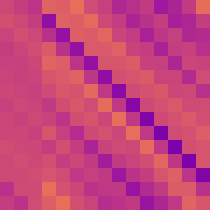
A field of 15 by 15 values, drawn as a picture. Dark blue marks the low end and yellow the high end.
Neither half mirrors the other. The left part is calmer, up to a seam about 20% of the way across. The middle left is the calmest part.
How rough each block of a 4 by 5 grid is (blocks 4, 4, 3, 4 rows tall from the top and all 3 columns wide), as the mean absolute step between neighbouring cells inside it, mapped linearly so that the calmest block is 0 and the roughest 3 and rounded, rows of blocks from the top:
02111 | 01211 | 01131 | 01112
